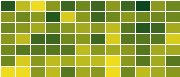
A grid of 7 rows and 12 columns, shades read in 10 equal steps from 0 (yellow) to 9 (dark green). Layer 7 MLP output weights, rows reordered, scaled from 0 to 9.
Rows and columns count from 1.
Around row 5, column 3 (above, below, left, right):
7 4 6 6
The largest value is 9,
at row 1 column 10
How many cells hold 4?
19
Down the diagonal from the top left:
8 5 3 7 6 2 4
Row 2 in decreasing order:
8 7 5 5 5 5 5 4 4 4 4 1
